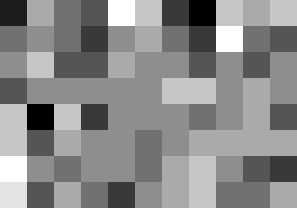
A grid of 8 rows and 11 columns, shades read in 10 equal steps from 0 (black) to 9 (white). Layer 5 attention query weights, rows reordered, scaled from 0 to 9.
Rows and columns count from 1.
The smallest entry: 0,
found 2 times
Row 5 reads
7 0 7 2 5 5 5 4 5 6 3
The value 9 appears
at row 1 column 5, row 2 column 9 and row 7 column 1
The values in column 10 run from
3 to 6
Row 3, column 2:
7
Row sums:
52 48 50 58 49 59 55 55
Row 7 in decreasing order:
9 7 6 5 5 5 5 4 4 3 2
